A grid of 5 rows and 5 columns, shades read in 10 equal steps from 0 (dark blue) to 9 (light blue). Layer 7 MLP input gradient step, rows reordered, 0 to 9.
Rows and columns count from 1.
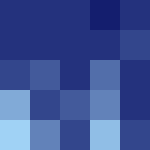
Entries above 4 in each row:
0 0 0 2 3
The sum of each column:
20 12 8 18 7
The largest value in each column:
9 5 3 8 2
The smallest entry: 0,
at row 1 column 4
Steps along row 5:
down down up down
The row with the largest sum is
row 5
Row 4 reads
7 2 3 5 1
